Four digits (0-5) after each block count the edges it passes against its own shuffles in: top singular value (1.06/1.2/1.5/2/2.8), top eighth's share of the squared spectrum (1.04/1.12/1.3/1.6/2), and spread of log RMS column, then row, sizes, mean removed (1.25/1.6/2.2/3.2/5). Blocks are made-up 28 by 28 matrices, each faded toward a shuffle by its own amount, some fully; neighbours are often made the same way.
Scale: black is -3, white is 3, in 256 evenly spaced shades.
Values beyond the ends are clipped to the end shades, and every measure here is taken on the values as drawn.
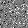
0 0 0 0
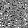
1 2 0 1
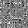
2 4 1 2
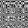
4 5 3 3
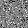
1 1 0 0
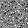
1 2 0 0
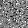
1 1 0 0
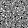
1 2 1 0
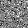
0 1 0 0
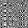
4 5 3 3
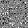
3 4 1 1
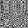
4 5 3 2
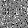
2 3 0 0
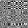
4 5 3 3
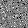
0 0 0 0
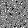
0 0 0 0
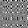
4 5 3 3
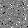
2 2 0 0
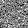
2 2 0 0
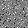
1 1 0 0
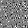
3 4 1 2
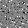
0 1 0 0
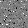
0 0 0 0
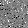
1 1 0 0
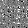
2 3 1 2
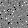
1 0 0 0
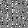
3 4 2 1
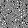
0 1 0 0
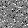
0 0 0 0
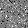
1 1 0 0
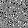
0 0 0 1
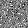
0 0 0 0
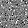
0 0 0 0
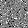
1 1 0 0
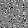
2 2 1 0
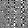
4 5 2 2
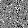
2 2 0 0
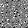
2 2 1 1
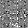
3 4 1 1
